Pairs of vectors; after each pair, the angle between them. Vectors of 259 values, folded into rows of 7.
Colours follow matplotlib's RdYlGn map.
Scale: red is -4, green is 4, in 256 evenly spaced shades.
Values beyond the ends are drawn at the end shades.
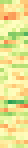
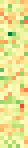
partly aligned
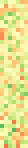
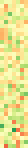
nearly parallel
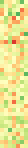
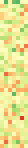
orthogonal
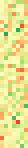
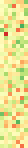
nearly opposite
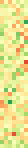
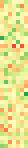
orthogonal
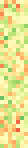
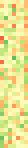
orthogonal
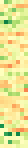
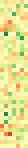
partly opposed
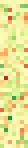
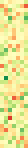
nearly opposite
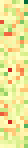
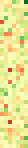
nearly parallel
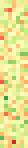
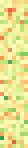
nearly parallel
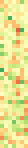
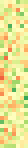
orthogonal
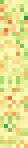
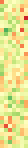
nearly opposite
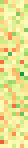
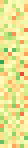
nearly opposite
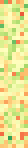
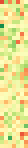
nearly parallel
